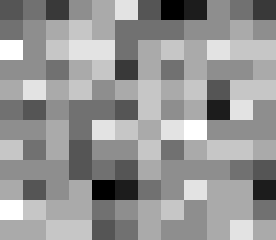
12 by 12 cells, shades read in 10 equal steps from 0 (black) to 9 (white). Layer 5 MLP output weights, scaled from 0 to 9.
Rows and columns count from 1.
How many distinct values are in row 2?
4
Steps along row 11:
down down same down up up up down up same down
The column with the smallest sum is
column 6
